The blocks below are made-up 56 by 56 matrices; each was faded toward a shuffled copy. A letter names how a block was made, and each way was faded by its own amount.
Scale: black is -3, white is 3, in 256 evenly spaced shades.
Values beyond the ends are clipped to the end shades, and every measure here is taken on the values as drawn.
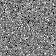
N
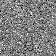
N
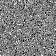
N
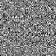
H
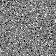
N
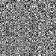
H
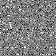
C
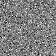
N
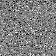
C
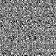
H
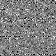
C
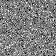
N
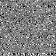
C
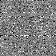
C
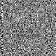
H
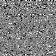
C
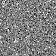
N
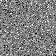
N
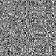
H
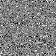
C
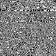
C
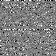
C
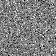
N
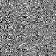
H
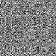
H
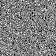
N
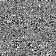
C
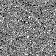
N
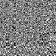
H
